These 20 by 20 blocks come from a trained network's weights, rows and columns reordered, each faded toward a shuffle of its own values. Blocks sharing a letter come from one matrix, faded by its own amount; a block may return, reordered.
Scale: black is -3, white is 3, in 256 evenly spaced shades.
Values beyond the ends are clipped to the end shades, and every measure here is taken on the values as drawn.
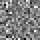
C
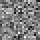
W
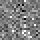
C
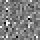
C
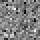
C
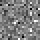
C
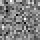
C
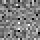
C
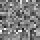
C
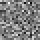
W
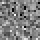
C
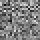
W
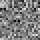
W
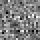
W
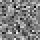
W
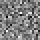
W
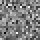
W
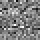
W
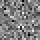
C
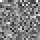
W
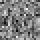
W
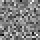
W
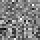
W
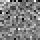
W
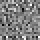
W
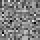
C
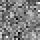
C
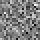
C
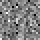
C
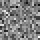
C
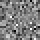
C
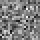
W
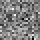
C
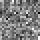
C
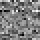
W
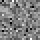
C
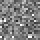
C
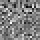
W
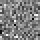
C
